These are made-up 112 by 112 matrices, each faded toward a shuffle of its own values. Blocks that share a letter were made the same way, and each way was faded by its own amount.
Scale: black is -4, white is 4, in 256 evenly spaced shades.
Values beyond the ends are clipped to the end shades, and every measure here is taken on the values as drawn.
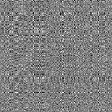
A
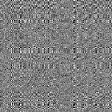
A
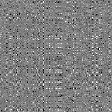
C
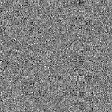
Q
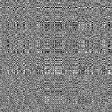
A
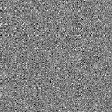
Q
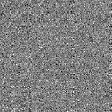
Q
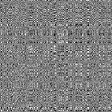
A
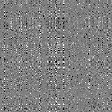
C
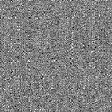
Q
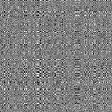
A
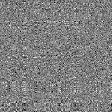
Q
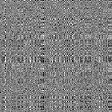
A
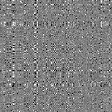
C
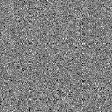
Q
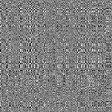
A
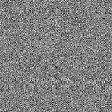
Q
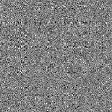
Q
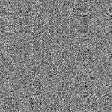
Q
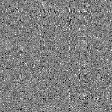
Q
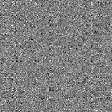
Q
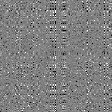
C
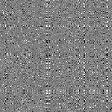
C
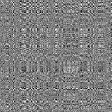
A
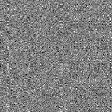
Q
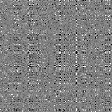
C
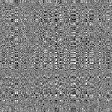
A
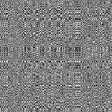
A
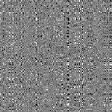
C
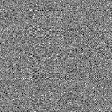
Q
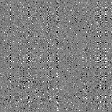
C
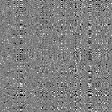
C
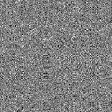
Q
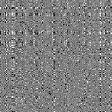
C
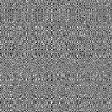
A
